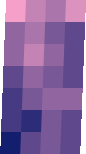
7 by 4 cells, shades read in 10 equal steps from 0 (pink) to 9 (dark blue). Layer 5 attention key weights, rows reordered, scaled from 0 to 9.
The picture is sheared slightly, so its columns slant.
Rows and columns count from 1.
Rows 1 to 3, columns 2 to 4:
2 3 1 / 3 5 6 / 2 4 6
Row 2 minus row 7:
-5 -3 0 0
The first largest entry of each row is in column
3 4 4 1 1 2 1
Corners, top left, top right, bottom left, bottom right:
0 1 9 6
